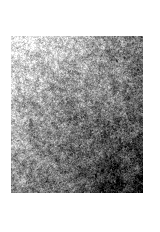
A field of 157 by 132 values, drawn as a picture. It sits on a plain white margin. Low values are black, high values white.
Mirror symmetry: none. Slope: up to the top left. Ninth with the lowest average: bottom right. Ninth with the highest average: top left.
